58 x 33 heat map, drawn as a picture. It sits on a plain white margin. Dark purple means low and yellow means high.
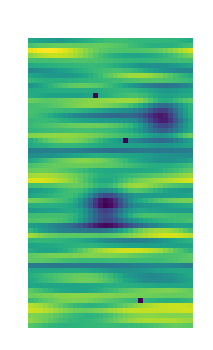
There are three isolated cells, each far lower than the cells round it. The ninth with the lowest average is the centre. Streaks run across, left to right. There are two dips.
